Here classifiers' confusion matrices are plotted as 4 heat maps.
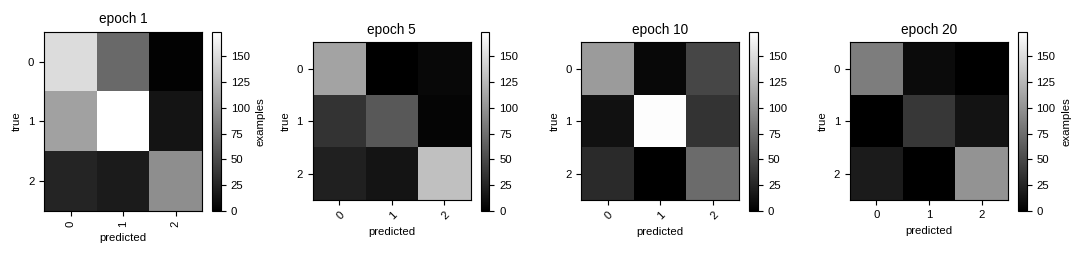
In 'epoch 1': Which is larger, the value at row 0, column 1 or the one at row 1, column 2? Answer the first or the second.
the first
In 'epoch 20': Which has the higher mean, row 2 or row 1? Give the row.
2
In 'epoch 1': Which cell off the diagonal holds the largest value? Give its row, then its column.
1, 0
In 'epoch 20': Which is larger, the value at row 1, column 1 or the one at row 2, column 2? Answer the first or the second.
the second
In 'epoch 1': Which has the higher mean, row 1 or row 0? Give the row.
1
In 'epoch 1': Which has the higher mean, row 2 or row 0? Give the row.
0
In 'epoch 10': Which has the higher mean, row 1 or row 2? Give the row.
1
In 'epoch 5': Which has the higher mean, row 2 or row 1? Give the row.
2
